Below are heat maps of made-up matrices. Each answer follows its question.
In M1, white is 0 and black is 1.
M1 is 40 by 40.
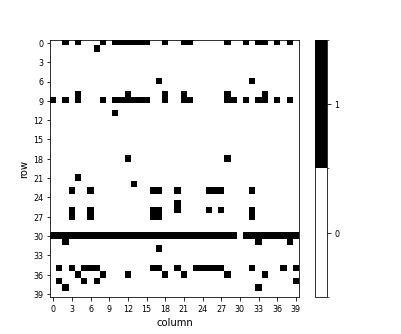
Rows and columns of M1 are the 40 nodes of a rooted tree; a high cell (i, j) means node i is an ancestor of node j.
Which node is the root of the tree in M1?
30
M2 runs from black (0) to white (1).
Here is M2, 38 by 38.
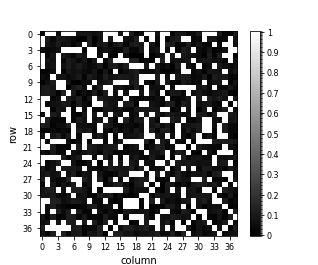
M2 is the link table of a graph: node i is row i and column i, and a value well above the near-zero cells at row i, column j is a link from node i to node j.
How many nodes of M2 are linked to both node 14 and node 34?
1
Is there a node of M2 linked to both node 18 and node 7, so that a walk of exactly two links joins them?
no
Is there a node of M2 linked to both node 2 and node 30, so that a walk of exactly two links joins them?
yes
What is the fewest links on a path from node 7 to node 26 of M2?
2
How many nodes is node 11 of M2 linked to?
8
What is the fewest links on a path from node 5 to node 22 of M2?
1
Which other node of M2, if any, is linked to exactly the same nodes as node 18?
node 17
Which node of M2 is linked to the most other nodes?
node 20
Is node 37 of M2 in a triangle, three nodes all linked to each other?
no
